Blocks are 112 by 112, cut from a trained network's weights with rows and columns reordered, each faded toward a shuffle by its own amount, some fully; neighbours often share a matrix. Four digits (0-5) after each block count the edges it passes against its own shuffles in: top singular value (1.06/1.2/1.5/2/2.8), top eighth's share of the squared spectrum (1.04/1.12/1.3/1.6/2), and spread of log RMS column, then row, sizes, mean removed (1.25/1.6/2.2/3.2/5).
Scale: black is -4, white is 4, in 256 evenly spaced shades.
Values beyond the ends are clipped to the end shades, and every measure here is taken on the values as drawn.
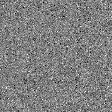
1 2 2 0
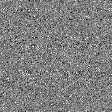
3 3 1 3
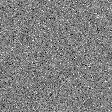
0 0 0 0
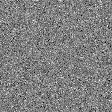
0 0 0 1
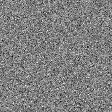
2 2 0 0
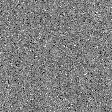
0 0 0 0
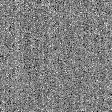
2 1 0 1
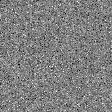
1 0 0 0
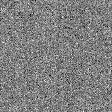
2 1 0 0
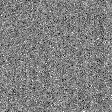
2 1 0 1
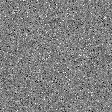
0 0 0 0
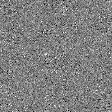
2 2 2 0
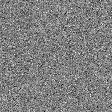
1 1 0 0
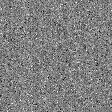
0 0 0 0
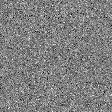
1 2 0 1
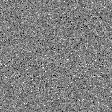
1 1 0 1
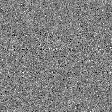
2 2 0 2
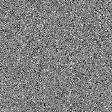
2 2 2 0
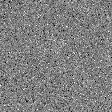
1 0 0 0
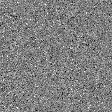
2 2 1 0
